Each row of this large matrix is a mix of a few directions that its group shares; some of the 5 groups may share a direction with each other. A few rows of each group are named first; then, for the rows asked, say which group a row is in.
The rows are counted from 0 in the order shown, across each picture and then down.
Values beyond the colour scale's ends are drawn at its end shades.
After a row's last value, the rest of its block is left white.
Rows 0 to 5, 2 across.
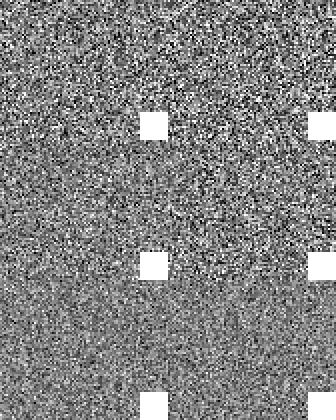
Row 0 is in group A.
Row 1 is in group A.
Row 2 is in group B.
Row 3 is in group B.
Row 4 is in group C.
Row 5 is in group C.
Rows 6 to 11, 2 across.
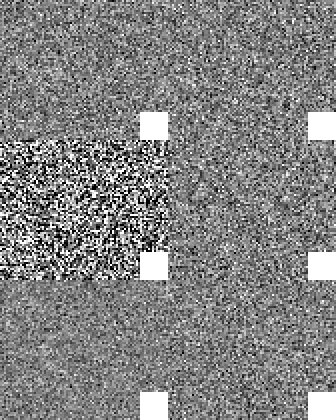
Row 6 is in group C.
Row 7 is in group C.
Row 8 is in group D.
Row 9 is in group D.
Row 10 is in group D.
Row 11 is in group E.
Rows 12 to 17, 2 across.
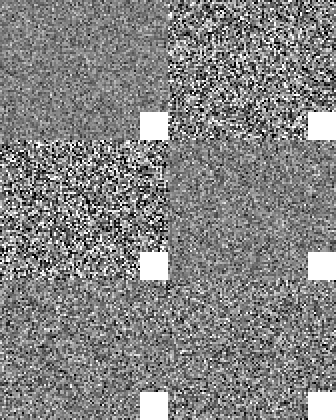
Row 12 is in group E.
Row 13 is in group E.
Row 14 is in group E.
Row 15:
B
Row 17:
B
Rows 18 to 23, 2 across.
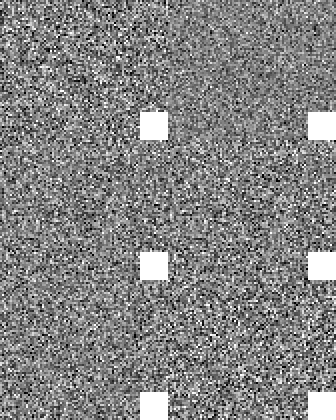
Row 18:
D
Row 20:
B
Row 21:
B
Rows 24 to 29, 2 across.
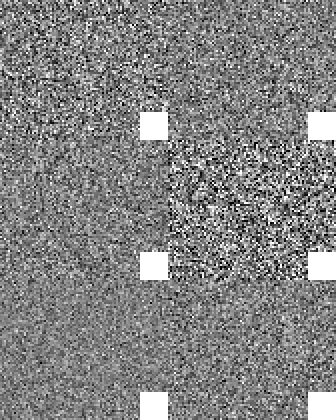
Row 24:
B
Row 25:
D
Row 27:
D
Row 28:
C
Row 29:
A
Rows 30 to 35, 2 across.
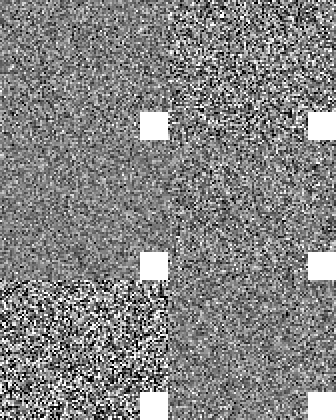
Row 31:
E
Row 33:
C
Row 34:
A
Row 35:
D
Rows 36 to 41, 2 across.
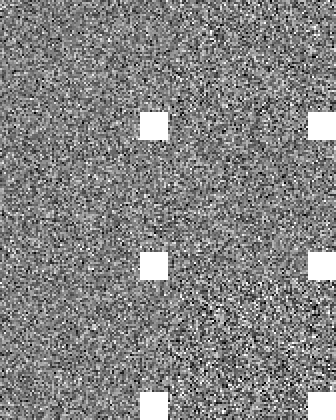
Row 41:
B
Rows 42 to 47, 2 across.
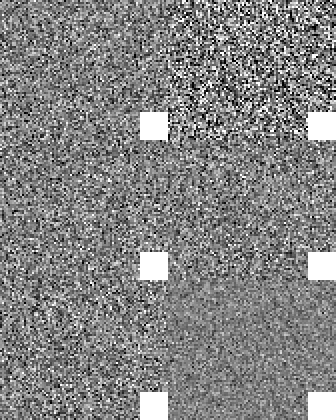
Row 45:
E
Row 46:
E
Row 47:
E
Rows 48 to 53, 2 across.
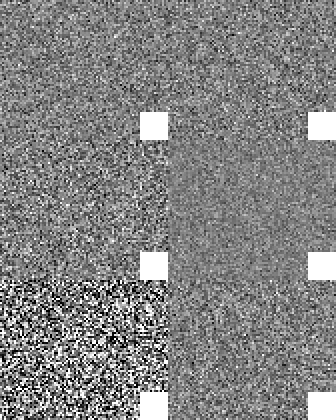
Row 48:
D
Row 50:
A
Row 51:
B
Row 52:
B
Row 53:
E
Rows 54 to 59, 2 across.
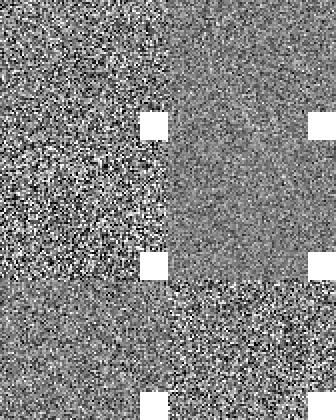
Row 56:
E
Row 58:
D
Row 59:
A
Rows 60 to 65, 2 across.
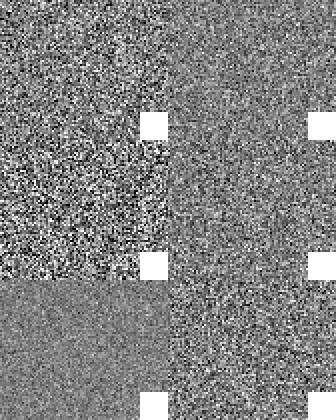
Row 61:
D
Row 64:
B
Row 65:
E
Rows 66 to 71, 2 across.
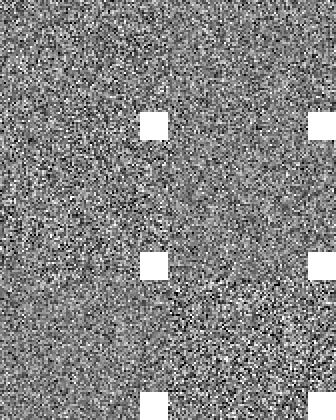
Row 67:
B
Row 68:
C
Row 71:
A
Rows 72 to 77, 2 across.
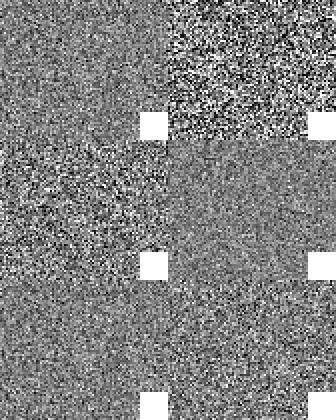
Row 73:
D
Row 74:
D
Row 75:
E
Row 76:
B
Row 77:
C
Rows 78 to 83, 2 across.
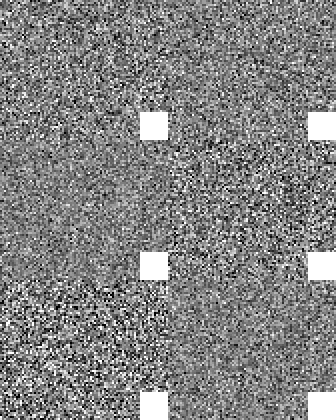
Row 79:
E
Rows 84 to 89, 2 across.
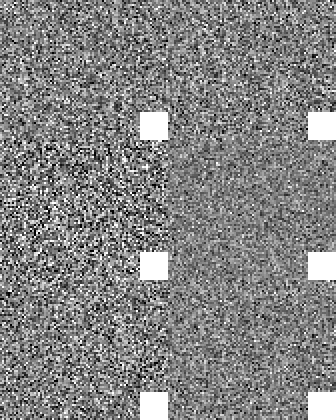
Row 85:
B
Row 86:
E
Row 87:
E
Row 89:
B
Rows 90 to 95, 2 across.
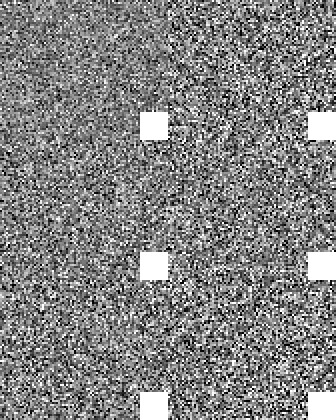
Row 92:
A
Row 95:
C
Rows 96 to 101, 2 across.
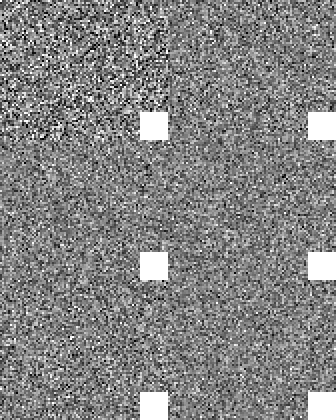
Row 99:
D
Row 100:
C
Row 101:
A
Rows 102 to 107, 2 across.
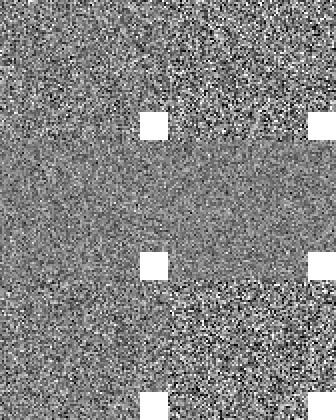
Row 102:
C
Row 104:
E
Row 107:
A
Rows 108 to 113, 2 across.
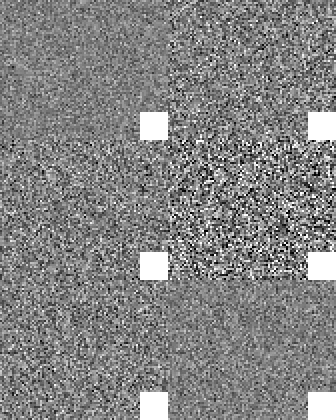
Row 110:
B
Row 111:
C
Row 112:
C
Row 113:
C
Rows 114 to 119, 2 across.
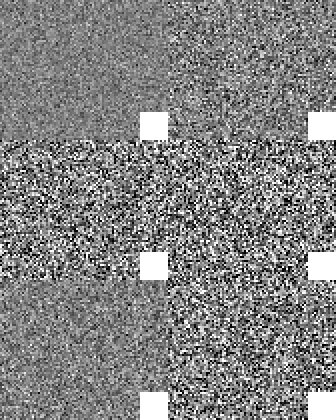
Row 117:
C
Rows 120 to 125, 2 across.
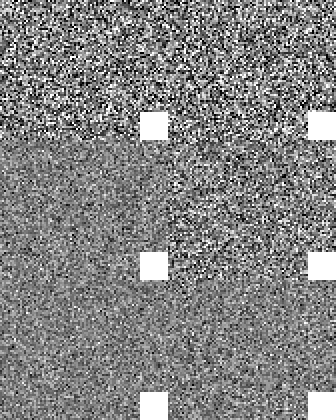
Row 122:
A
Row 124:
C
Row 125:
C
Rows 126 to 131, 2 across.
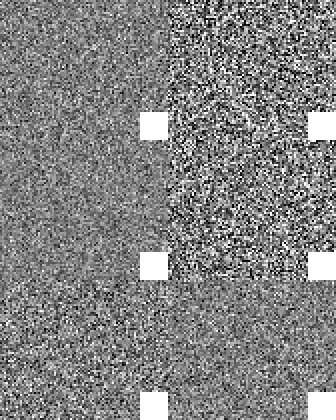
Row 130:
D
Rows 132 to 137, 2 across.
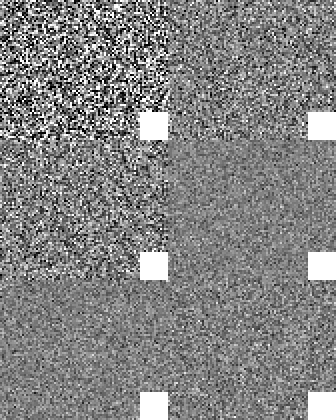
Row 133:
C
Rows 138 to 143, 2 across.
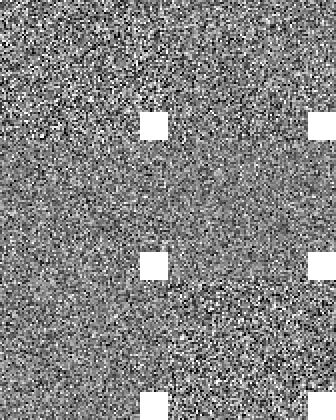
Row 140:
E
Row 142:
D
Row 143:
E
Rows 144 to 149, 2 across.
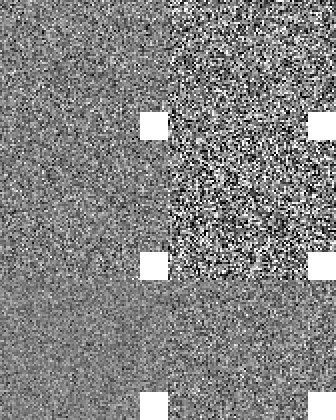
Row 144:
B
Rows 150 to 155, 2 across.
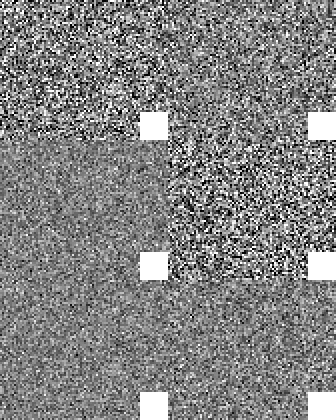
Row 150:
C
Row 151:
D
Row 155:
A
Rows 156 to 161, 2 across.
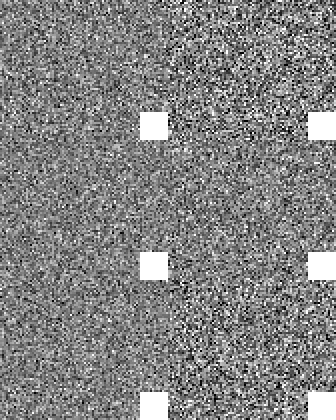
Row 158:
D
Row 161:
C
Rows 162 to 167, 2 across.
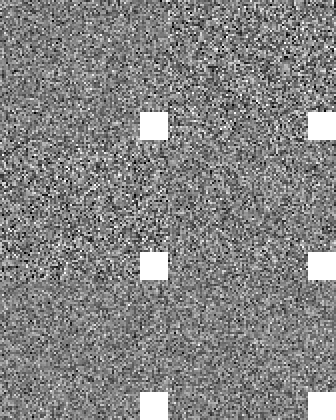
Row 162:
B
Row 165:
C
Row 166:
A
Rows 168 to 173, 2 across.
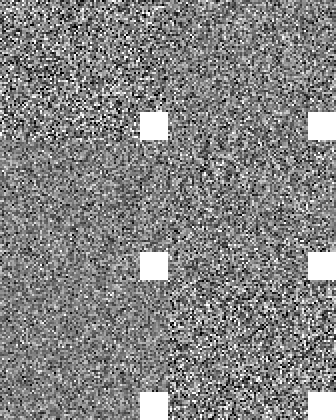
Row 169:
A
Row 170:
A
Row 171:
E
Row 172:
D
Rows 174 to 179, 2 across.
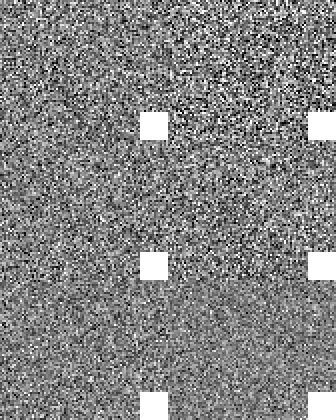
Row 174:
E
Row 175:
B
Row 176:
D
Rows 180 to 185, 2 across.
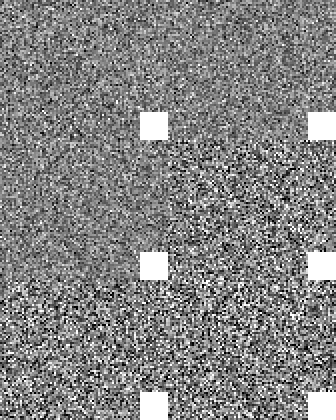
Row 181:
A
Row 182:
E
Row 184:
D
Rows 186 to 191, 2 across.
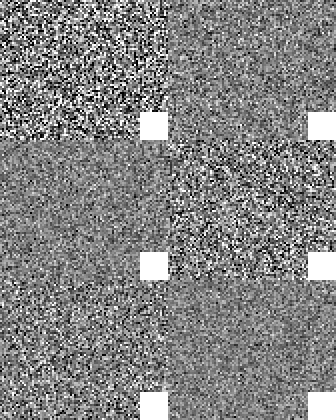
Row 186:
D
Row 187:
E
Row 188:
A
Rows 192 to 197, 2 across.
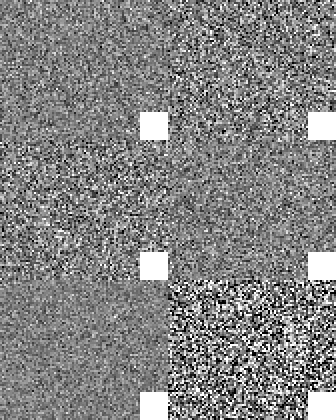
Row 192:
E
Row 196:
D
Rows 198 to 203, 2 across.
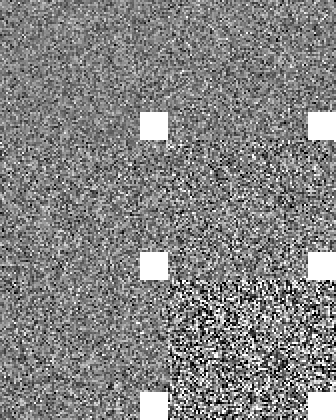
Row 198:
A
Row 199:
B
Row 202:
C
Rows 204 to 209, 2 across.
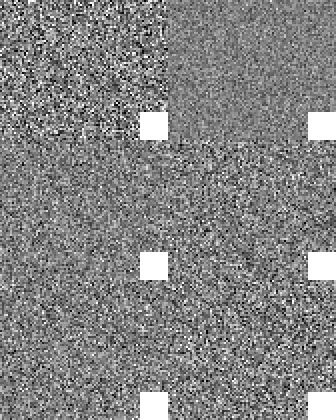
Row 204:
C
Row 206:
E
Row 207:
E
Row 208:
B
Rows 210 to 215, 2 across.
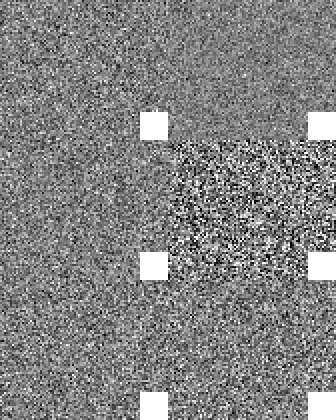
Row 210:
D
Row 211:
C
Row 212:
A
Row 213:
C
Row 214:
A
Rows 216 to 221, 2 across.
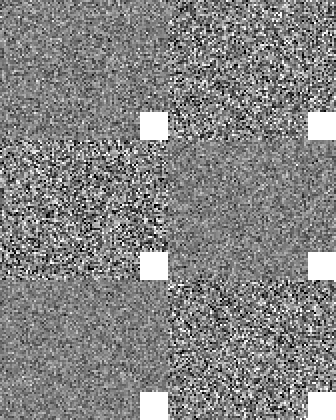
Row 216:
B
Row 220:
D
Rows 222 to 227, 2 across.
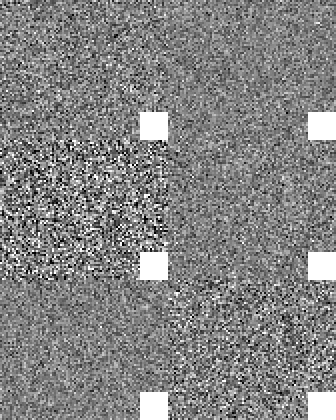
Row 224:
B
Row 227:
A
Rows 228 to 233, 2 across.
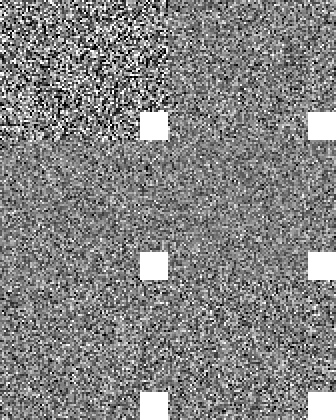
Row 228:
D
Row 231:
A
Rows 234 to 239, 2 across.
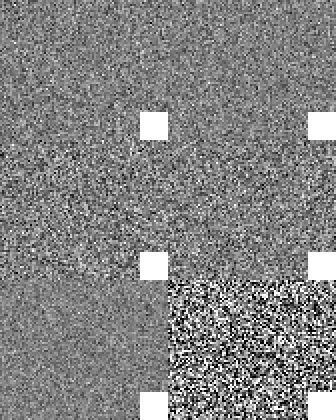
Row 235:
C
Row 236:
E
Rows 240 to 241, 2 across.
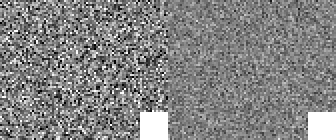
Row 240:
D
